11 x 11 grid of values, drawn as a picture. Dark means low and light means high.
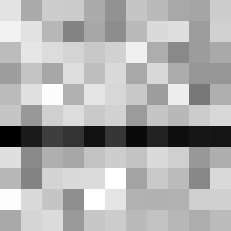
Row 7 differs from the rows beside it. The ninth with the highest average is the bottom middle. There is no overall slope. On average the colour sits 70% of the way up the scale.
